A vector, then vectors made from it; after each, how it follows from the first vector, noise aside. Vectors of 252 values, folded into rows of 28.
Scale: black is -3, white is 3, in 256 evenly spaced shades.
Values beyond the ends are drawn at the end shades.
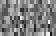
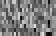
sign-scrambled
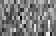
sign-scrambled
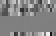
partly zeroed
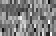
sign-scrambled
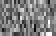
sign-scrambled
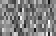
sign-scrambled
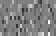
partly zeroed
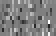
partly zeroed
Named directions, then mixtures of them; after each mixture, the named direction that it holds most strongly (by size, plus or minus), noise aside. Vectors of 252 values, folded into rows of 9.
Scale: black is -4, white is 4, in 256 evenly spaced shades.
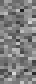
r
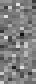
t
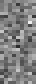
r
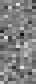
t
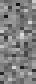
t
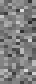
r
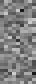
r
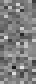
t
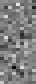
t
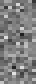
t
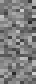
r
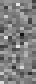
t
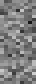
r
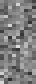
t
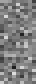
t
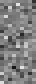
t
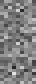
r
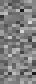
r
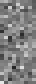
t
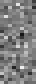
t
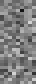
r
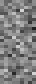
r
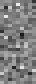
t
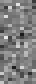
t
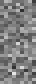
r
